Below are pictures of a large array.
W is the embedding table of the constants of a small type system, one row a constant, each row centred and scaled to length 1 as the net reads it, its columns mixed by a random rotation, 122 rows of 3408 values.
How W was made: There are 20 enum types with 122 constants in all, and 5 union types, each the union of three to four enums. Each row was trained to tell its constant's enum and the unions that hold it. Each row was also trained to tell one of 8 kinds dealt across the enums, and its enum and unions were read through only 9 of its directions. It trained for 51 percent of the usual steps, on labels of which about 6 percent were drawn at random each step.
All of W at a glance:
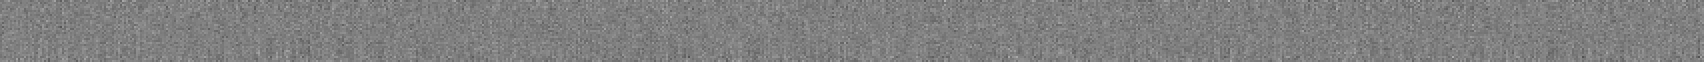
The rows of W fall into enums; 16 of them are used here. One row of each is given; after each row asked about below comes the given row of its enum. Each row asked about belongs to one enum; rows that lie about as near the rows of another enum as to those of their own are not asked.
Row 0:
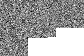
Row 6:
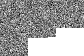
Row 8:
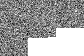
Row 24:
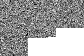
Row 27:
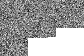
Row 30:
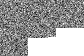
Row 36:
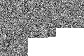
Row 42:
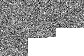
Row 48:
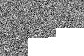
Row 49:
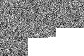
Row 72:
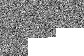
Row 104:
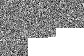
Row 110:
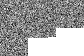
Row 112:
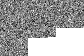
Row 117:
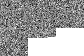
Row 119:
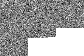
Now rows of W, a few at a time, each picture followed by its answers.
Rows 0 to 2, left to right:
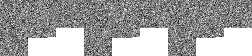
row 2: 0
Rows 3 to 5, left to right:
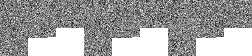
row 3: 0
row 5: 27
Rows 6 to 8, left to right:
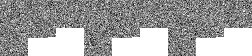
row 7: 112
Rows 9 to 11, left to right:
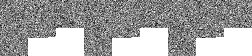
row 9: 27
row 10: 0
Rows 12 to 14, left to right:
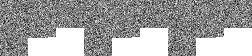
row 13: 24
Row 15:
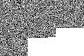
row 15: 112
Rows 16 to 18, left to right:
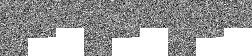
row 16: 24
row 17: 24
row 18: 117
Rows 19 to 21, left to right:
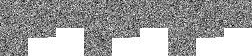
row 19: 24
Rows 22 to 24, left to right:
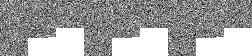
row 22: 110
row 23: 104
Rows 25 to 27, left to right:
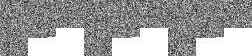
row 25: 36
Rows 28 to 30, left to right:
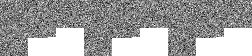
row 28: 6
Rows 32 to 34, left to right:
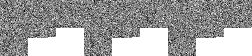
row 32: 27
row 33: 36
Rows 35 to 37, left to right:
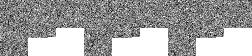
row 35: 104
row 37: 48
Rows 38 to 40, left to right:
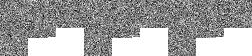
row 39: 110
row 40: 119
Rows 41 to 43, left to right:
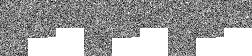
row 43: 0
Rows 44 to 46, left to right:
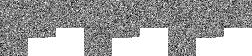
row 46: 27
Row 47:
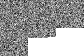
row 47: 36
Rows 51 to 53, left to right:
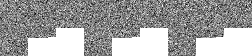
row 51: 30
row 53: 119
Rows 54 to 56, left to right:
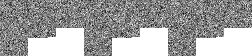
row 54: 36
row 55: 0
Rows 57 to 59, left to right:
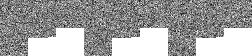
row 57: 48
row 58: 117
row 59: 112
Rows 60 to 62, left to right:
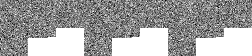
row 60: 8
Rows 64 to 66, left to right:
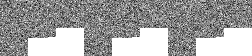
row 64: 27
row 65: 119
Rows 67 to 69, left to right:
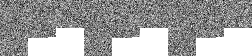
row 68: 104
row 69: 117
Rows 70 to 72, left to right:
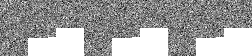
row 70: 110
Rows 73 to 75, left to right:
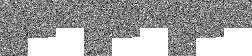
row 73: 119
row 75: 48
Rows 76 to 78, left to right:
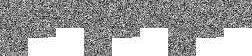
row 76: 30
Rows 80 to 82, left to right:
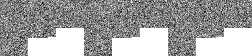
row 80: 72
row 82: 49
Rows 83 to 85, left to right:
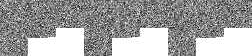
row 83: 104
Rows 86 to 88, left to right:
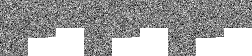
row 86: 110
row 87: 6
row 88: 30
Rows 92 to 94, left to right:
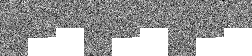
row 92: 110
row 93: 112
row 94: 117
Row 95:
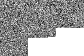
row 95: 119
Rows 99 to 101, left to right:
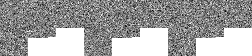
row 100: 30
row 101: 24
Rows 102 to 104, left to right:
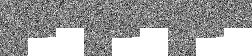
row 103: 112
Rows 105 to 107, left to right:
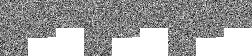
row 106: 49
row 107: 104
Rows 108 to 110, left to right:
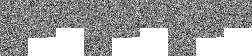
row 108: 24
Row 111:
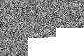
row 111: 49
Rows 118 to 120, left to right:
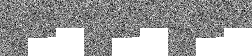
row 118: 30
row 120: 30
